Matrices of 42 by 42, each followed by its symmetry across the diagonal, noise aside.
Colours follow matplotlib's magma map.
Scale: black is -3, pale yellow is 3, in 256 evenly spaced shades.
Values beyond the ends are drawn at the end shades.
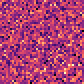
symmetric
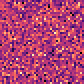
neither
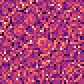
symmetric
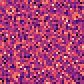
symmetric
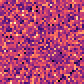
symmetric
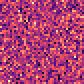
neither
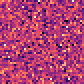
neither
